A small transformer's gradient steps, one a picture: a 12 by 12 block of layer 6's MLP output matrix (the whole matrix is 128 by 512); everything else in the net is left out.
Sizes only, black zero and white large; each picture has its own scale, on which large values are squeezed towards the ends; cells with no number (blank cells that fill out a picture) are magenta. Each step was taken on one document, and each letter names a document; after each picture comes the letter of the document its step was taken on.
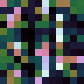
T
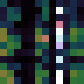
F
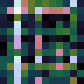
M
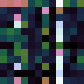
T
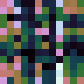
T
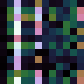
M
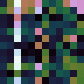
M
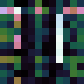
F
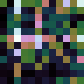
M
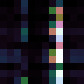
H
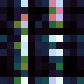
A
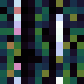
F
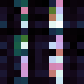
A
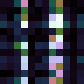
A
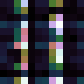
A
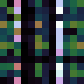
F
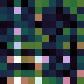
M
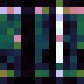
F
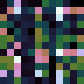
F
